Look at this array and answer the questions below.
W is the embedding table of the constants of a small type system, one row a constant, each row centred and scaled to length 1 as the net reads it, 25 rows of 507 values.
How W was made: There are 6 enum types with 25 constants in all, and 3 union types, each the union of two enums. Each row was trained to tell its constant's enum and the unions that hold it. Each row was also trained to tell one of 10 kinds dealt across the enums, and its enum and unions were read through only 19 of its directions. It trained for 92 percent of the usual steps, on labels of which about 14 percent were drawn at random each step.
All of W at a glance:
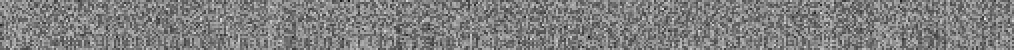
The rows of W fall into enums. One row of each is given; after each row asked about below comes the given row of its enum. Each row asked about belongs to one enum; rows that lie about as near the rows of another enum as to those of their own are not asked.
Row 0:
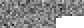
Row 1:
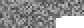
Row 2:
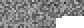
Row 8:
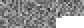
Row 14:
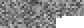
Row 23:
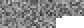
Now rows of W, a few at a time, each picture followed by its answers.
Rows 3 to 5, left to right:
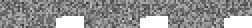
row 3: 2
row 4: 0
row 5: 23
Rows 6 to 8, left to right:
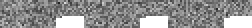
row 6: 23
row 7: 2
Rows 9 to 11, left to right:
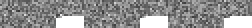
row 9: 8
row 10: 0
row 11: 2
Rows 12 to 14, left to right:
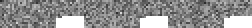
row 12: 14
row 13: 2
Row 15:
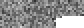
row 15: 23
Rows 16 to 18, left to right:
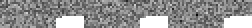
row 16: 23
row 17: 1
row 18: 14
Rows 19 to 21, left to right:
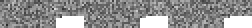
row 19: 14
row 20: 0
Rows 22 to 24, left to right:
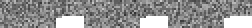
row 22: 0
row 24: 14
